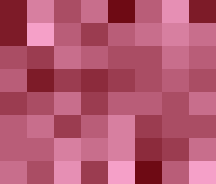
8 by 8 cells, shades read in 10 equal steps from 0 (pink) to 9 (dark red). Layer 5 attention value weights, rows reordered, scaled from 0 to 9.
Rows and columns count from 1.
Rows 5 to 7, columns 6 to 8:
4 5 3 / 6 5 5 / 7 6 3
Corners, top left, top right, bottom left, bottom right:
8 8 3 0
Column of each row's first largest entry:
5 1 2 2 1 3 6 6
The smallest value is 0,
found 3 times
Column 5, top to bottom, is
9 4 5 6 4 2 2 0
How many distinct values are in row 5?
4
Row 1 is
8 2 5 3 9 4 1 8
